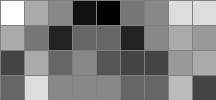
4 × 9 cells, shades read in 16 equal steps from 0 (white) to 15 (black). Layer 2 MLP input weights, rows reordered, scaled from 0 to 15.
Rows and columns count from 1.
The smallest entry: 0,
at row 1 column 1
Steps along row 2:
up up down same up down down up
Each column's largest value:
11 8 13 14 15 13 11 6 11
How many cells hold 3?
0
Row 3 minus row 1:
11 0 2 -7 -5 3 4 4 3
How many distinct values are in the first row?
7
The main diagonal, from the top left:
0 8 9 7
